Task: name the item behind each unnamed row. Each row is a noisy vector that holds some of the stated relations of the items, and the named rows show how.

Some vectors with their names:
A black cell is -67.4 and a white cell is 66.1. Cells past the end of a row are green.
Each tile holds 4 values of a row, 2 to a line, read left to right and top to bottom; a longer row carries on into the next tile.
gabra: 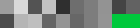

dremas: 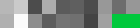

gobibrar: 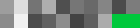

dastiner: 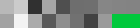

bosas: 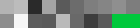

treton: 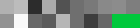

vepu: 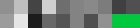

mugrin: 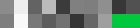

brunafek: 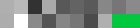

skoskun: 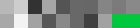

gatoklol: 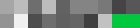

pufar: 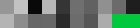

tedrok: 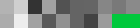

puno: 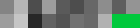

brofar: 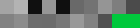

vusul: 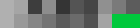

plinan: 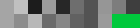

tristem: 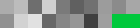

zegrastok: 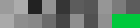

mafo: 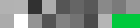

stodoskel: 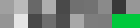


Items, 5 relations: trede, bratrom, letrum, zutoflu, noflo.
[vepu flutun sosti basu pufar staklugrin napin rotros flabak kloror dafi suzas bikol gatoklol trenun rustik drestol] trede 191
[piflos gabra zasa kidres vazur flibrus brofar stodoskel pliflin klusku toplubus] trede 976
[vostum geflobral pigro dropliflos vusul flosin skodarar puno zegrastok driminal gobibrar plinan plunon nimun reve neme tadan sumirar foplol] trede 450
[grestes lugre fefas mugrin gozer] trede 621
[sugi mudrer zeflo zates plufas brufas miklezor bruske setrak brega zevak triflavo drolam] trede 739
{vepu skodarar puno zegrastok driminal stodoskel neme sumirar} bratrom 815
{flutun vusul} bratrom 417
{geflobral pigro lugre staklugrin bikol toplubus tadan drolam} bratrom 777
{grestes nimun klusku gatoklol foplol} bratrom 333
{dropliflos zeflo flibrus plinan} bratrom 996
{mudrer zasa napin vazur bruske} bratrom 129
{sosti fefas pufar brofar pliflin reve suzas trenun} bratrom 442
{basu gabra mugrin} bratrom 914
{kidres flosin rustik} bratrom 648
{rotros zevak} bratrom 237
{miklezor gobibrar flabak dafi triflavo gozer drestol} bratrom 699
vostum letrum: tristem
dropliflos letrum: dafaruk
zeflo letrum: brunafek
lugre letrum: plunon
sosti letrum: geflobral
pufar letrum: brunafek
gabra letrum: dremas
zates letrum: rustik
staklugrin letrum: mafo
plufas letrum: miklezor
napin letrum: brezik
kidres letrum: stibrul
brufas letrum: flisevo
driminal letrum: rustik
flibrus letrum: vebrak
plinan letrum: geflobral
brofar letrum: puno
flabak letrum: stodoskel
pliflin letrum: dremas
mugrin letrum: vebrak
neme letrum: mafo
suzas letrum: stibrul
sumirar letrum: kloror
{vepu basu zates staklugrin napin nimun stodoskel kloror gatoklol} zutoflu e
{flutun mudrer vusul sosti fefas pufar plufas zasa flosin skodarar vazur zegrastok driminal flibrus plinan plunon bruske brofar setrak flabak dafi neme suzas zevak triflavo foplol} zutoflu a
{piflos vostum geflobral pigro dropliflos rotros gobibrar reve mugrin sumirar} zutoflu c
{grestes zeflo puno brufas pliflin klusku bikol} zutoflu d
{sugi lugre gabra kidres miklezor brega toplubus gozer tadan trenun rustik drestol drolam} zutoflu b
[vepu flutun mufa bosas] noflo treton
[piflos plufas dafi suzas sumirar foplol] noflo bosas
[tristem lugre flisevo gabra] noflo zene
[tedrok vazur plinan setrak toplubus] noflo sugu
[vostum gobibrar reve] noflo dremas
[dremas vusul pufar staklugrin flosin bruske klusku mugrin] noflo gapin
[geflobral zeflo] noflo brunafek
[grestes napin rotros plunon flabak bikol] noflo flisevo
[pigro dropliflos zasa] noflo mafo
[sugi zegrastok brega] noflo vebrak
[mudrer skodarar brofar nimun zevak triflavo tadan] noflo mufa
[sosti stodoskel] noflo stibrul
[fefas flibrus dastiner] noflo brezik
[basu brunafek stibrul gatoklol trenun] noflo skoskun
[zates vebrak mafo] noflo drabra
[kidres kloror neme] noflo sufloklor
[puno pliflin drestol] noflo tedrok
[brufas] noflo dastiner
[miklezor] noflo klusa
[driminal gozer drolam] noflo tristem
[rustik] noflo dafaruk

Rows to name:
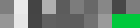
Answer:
reve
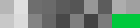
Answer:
stibrul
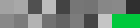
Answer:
flabak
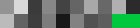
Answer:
suzas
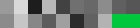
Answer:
zeflo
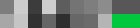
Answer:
trenun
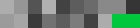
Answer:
dafi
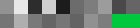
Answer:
pliflin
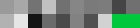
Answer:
kloror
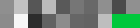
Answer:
geflobral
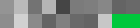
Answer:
gozer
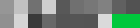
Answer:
drestol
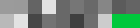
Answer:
rustik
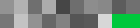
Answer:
grestes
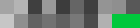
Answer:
bruske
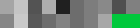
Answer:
toplubus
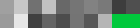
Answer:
basu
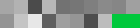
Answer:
flisevo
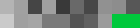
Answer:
flosin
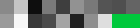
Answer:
dropliflos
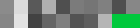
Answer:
pigro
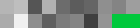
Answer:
brezik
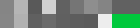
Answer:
bikol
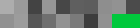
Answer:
triflavo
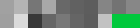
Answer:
miklezor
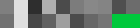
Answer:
sumirar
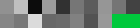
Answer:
driminal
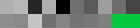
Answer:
flibrus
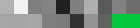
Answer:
kidres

